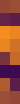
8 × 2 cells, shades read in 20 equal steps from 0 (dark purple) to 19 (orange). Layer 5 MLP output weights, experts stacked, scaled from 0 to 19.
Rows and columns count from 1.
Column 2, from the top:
10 3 18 15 14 0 3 9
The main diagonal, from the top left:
9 3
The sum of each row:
19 7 37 33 20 0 15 19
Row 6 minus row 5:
-6 -14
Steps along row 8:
down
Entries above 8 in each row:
2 0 2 2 1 0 1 2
